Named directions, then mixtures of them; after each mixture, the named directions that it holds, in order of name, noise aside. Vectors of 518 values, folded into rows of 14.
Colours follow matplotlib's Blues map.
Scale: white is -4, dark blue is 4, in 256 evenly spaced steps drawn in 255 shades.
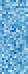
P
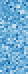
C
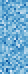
C, P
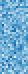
P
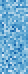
P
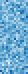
C, P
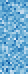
C, P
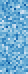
C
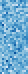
P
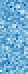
C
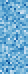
C, P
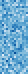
P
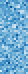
C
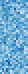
C, P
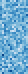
P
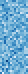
C, P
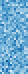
C, P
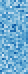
C, P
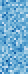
C, P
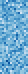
C, P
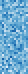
P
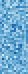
C, P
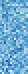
C, P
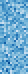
C, P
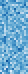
C, P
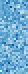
C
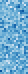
C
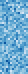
C, P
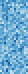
C, P
